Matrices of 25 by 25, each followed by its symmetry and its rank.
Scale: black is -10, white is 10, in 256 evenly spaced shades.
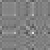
symmetric, rank two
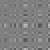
symmetric, rank one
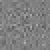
neither, rank five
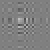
symmetric, rank one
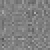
neither, rank five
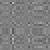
neither, rank two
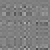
neither, rank two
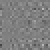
neither, rank three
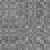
symmetric, rank two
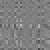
neither, rank three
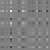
symmetric, rank one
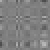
symmetric, rank two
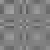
symmetric, rank one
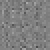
neither, rank five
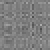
neither, rank three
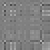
symmetric, rank two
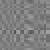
neither, rank two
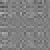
neither, rank three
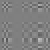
symmetric, rank one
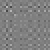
symmetric, rank two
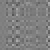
neither, rank two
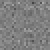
neither, rank five
